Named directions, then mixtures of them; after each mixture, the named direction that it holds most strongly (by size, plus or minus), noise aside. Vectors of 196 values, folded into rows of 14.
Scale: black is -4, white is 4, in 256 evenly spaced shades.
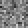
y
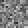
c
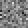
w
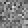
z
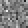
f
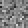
y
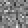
f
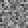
f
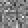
f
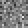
y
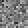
c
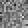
z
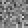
y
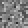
c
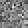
z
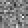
y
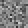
c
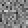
f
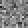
y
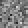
c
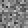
c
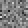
w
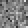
f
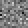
w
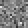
y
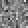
f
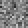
y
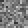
c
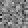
w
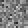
c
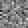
w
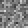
c
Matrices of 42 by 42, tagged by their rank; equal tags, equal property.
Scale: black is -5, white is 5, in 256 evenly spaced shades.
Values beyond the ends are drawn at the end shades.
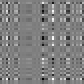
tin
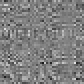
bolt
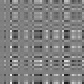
tin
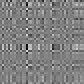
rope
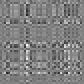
rope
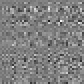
bolt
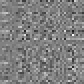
bolt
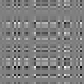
tin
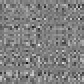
bolt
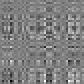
rope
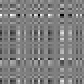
tin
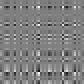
tin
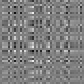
rope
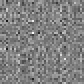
bolt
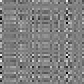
rope
